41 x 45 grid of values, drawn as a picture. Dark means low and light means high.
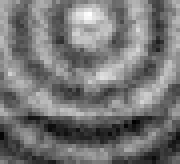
There are no lone odd cells. The ninth with the highest average is the top middle. The texture is blotchy. The values follow a bell shape. A horizontal seam about 70% of the way down splits the table, and the top part is higher. Concentric rings centre on the top middle.
